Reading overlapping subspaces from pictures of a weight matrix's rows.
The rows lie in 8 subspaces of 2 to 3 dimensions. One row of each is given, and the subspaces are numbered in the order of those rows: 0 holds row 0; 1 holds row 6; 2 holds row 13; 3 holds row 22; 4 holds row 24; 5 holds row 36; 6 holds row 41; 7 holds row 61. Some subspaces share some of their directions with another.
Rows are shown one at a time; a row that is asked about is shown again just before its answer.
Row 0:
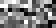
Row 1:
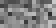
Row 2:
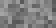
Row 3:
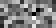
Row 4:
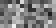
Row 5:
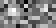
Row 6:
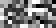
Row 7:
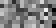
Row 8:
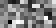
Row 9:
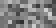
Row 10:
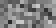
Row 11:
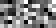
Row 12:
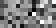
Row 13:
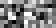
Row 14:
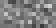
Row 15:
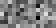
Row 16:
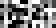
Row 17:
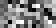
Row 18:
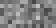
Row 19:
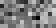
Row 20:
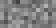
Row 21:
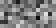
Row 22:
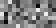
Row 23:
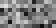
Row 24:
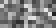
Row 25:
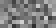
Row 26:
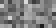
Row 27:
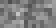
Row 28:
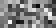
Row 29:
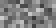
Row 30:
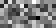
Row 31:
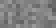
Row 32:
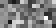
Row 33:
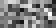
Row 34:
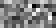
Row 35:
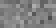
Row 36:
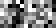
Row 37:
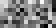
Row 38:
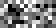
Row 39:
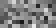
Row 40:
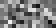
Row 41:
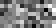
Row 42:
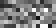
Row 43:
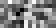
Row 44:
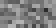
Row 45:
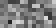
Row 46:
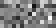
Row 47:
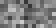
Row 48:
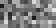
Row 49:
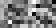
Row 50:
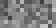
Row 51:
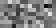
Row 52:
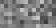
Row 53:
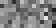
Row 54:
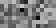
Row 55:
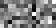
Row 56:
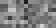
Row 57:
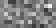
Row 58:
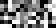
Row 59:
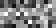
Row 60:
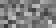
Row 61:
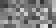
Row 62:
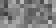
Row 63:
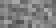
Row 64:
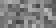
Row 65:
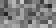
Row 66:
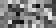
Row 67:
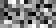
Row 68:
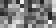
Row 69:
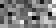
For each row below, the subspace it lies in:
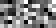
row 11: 4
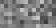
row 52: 0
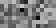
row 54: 0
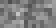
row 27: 2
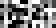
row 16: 3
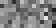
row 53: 6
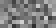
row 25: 5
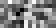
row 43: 2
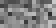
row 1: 0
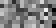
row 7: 6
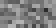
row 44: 7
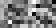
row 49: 1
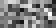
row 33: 0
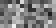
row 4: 5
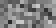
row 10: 2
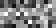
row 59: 7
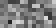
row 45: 6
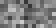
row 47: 4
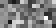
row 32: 6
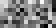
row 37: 7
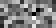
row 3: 1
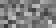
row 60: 2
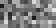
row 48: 3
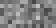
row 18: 0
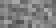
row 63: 3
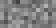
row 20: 3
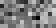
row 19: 0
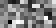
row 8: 6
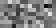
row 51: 5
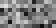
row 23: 0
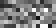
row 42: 7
